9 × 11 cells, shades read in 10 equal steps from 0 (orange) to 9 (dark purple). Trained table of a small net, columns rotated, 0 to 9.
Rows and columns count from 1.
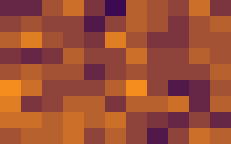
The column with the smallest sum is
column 7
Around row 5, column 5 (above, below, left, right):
5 5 4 5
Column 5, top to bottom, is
6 8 6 5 7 5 3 3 5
